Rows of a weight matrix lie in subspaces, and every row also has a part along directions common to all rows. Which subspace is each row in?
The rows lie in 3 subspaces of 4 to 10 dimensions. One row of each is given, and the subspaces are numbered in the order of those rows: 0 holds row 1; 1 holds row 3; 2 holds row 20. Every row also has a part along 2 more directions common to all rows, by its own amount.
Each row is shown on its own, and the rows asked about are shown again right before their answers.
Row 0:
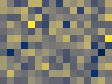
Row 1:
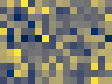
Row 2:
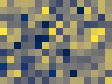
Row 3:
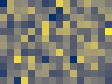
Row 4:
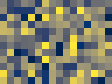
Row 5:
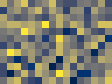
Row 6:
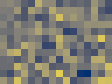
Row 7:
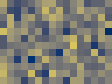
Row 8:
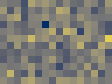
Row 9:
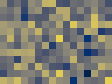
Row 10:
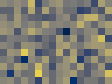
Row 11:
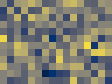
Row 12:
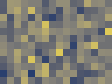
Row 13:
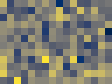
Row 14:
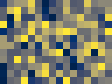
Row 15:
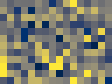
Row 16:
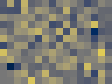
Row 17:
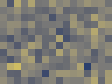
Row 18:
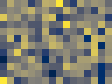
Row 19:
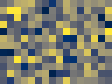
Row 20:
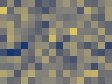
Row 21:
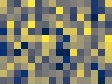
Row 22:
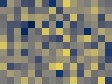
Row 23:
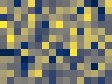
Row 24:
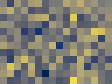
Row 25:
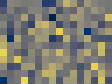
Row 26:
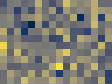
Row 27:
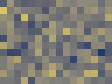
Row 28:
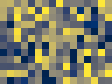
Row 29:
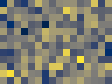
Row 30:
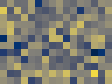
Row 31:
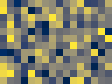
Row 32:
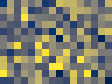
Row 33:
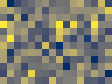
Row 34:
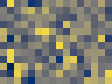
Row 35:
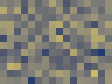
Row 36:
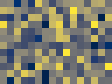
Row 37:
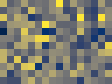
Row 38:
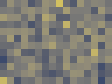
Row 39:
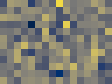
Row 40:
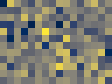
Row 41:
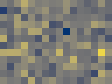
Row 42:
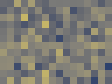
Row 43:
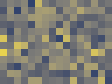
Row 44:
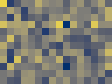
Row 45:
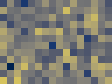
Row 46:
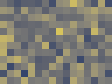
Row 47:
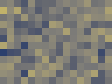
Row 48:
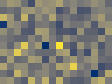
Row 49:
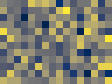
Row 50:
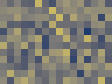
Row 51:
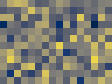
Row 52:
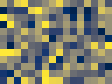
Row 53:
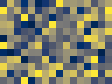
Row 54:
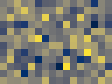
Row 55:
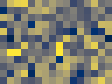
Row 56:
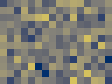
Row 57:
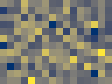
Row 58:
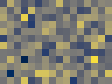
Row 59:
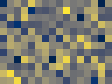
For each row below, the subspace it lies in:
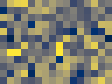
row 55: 0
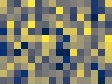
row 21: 0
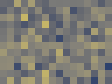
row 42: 0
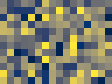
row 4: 1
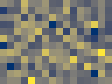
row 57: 2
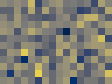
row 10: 2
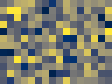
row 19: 1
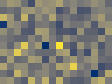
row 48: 1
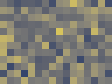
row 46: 0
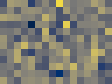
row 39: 1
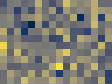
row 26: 0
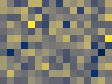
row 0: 1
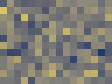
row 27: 2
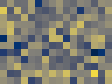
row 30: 2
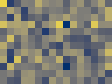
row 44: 0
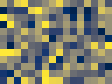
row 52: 0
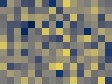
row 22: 0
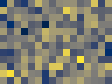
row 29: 0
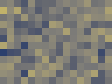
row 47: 2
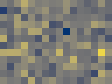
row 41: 2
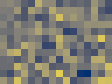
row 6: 0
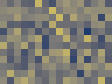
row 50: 0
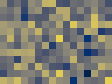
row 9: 0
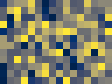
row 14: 1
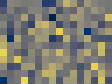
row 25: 1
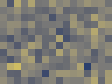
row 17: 2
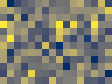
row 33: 0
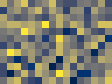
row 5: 0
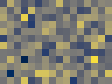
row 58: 2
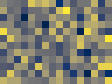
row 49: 0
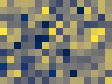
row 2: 0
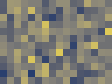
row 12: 1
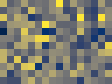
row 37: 0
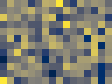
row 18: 1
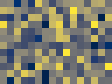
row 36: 0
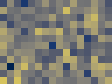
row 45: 0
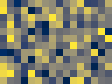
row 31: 1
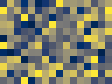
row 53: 2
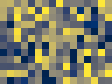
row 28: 0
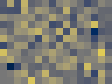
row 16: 2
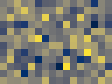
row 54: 0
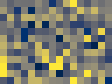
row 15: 1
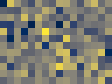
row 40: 0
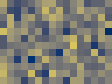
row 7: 1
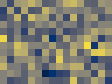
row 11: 2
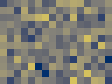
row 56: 2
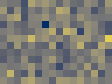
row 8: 0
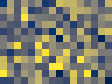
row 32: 0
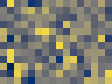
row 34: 0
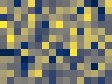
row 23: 2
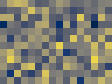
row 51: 0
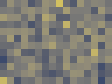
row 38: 1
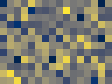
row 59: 0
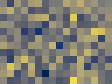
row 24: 2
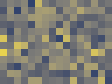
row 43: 2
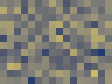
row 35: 2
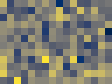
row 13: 1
